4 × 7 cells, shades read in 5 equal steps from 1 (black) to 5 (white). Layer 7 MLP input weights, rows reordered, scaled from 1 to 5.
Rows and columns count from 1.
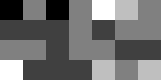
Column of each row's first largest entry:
5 4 1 1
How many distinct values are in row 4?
4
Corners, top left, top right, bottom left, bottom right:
1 3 5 4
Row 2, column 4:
3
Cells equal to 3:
11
